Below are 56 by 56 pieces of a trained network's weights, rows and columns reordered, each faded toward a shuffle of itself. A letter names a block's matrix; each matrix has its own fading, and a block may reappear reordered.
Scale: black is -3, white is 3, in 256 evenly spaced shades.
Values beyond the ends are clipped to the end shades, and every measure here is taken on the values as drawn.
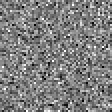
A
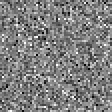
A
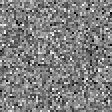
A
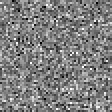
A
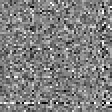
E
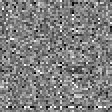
E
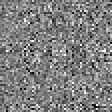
E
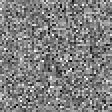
A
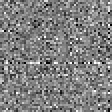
E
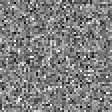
A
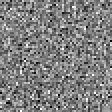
A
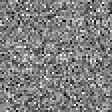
A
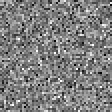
A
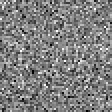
A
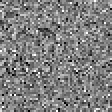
A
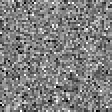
A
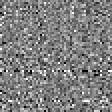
E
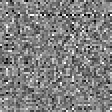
E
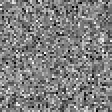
A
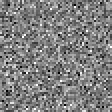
A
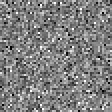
A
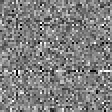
E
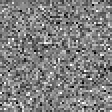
A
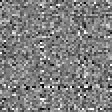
E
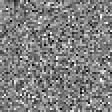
A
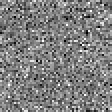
A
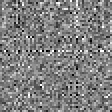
E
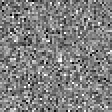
A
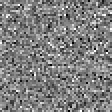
A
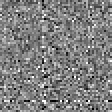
E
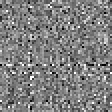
E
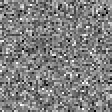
A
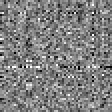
E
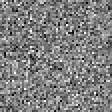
A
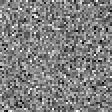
A
